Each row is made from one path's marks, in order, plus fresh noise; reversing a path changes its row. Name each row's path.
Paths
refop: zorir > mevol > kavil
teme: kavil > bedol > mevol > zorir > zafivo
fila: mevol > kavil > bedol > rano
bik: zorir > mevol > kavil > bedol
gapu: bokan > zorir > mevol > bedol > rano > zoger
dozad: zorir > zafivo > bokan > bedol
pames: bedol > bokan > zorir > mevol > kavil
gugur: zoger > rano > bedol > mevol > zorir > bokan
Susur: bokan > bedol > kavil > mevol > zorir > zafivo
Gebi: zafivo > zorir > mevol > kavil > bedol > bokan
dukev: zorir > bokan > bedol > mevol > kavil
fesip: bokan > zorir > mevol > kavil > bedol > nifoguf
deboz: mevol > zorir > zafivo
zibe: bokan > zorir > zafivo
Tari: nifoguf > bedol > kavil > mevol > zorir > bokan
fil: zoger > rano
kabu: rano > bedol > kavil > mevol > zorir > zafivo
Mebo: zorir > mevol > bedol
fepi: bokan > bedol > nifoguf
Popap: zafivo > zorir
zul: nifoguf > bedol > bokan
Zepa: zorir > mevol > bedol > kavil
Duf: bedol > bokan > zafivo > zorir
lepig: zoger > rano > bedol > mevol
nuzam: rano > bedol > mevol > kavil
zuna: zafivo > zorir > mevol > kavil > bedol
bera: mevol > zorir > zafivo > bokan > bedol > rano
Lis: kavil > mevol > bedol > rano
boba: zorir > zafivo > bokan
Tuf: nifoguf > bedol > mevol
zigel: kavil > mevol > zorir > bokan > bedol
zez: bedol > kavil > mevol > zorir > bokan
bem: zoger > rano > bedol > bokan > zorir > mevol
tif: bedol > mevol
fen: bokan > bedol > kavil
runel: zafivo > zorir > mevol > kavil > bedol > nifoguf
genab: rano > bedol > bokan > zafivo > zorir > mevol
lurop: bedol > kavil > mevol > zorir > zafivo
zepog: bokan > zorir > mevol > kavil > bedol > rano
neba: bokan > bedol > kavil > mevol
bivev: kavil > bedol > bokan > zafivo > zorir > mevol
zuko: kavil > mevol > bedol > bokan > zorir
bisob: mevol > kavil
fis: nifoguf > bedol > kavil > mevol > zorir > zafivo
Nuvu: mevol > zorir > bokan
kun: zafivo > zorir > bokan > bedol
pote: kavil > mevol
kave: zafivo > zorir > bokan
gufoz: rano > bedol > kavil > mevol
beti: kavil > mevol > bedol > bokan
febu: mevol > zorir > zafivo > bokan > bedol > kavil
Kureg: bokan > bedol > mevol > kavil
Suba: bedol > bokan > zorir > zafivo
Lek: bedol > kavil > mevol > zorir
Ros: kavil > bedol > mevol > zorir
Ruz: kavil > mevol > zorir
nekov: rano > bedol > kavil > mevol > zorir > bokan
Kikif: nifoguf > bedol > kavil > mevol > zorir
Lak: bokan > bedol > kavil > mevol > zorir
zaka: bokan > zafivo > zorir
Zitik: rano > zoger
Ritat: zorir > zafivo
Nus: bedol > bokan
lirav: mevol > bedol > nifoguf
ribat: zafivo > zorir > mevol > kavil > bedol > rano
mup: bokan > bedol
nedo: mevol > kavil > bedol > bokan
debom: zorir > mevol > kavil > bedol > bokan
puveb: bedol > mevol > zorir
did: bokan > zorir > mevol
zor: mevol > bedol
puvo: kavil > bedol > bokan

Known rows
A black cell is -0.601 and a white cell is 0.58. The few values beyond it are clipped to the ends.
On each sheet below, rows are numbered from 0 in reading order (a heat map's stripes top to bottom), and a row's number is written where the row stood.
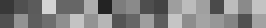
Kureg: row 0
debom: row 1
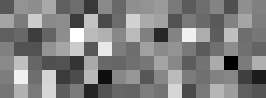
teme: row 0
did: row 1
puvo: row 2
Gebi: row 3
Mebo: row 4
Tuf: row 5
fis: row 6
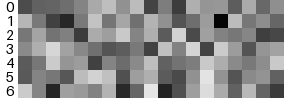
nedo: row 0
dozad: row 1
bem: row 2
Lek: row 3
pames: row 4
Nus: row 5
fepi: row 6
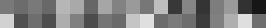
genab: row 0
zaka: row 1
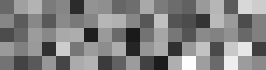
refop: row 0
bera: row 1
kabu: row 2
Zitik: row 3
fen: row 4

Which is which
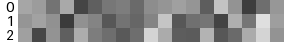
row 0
Ros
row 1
Ritat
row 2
zibe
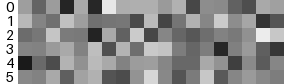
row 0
Nuvu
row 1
fesip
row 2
bisob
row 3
bivev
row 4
beti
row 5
Suba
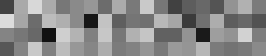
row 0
pote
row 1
runel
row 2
boba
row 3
zez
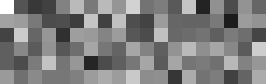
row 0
kun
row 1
zor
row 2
lepig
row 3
dukev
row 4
Susur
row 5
zigel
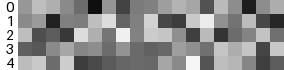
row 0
puveb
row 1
zul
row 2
kave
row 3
zepog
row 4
Kikif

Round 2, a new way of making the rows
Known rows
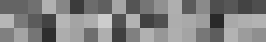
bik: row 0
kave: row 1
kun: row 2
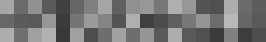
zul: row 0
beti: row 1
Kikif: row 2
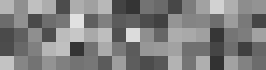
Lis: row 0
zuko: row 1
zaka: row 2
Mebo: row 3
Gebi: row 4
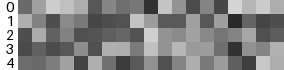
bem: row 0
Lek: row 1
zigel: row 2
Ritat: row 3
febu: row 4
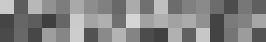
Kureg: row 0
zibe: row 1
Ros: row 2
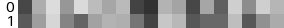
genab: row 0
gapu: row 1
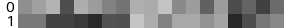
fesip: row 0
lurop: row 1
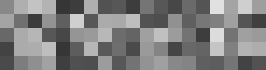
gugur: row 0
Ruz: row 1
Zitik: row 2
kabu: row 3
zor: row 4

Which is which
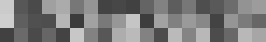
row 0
dukev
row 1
Nus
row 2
teme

